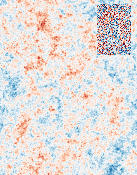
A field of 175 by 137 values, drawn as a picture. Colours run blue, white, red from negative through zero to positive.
On average the colour sits 50% of the way up the scale. A few values lie far out on both sides of the bulk. In the top right lies a patch that is rougher than the rest. The top right is the roughest part. No regular stripes run through it.
